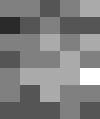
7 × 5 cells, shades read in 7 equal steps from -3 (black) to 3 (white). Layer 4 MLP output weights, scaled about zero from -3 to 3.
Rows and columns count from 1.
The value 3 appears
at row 5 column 5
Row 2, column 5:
-1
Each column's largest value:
0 1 1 1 3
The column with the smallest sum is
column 1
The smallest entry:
-2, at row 2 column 1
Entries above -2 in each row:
5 4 5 5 5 5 5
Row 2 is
-2 -1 0 -1 -1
